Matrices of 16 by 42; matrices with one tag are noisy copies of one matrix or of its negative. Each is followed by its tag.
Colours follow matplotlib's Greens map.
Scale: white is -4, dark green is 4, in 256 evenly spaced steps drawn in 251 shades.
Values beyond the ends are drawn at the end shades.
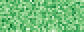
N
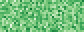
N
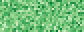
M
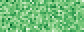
N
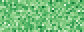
M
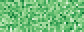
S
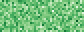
M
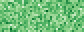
S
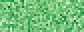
S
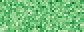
M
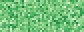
S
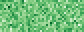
S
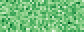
N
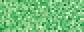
M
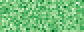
N
